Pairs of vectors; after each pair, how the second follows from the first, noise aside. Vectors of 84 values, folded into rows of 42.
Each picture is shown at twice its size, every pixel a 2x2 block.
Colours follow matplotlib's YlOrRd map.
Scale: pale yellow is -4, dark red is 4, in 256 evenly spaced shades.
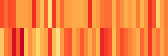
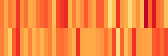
reversed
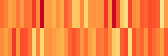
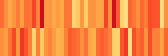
copied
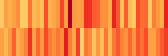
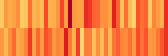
copied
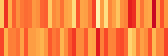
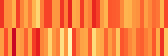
reversed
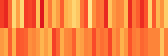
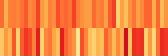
reversed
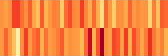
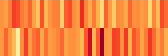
copied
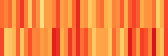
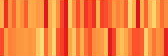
shuffled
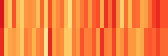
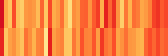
copied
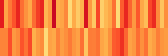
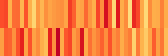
shuffled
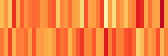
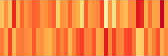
copied
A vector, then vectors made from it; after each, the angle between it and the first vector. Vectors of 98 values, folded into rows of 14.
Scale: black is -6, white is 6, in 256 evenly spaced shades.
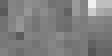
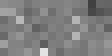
partly opposed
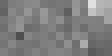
nearly parallel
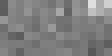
nearly parallel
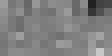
nearly opposite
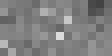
partly opposed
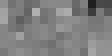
nearly opposite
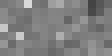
partly opposed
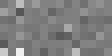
orthogonal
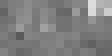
nearly parallel
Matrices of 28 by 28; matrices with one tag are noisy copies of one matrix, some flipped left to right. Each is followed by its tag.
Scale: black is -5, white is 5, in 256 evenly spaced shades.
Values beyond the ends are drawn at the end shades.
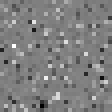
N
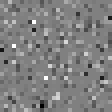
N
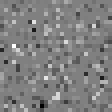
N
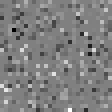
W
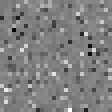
W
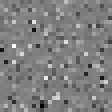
N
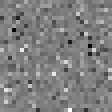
W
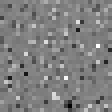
N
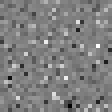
N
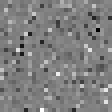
W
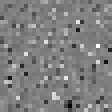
N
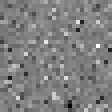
N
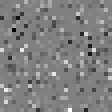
W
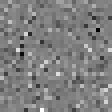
W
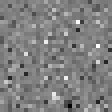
N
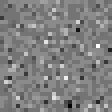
N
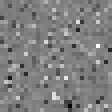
N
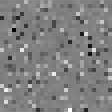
W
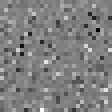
W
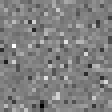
N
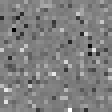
W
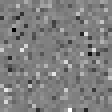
W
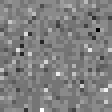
W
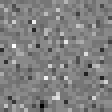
N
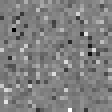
W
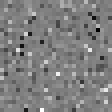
W
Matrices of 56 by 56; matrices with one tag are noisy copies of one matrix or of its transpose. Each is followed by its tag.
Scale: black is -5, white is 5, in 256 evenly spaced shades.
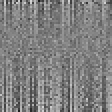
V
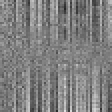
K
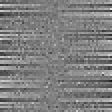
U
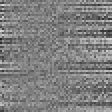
V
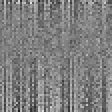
V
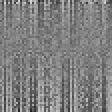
V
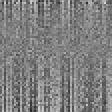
V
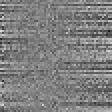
V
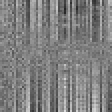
K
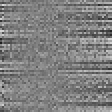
V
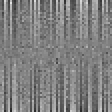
U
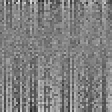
V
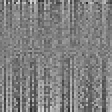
V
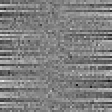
U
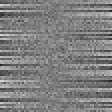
U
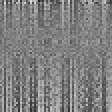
V
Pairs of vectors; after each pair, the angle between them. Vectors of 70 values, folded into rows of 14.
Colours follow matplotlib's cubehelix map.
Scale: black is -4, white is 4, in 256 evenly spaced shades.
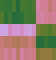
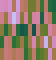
partly opposed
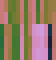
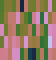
partly opposed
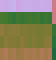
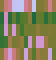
partly aligned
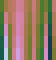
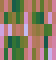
partly opposed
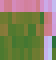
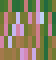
partly opposed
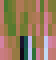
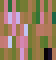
partly opposed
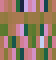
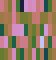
nearly parallel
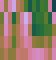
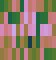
orthogonal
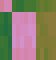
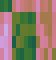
nearly opposite
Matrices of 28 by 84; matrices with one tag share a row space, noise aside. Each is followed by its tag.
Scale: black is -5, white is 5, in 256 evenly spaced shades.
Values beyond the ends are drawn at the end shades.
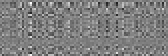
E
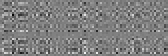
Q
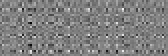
E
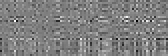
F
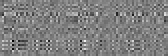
Q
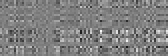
F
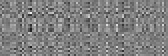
E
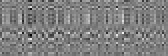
E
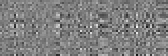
F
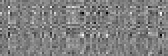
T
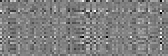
T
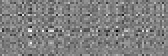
E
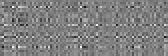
Q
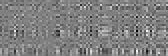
F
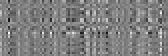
T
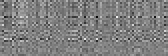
Q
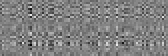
E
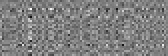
E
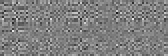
Q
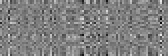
T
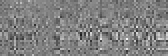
F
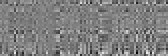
F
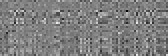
F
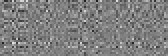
Q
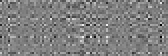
T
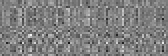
E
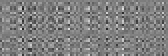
E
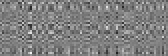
E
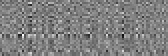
E
